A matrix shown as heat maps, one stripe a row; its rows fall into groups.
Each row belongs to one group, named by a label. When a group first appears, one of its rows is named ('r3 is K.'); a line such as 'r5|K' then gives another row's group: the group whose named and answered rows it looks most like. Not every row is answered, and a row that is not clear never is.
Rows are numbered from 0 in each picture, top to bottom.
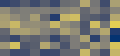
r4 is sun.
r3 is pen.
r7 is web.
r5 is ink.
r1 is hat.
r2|hat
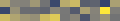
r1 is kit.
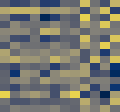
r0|web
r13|hat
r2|web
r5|web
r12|ink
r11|sun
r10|ink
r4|sun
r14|web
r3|kit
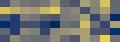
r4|ink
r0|kit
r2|ink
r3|web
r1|sun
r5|kit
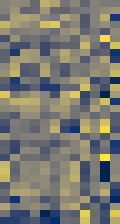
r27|sun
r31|web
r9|pen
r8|sun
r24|hat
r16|ink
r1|pen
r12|web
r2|sun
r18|kit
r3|sun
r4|hat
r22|kit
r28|ink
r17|kit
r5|kit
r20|ink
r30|web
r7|ink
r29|hat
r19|hat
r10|pen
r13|hat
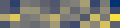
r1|ink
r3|kit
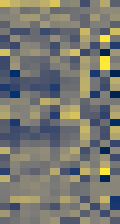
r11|web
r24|kit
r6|ink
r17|ink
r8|kit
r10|ink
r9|kit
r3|sun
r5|kit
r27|pen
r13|ink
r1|pen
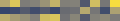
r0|pen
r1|web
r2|sun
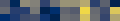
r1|web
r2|web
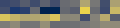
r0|web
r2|sun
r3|pen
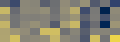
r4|sun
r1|hat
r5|pen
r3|hat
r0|ink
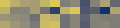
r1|hat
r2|sun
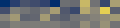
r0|web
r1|kit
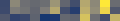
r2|web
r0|kit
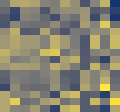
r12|kit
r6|pen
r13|hat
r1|ink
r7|sun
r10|kit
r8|hat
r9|pen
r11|kit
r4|pen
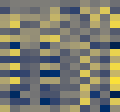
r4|ink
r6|ink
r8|web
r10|web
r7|pen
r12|web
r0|kit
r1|kit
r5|sun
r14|web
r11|pen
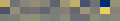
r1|kit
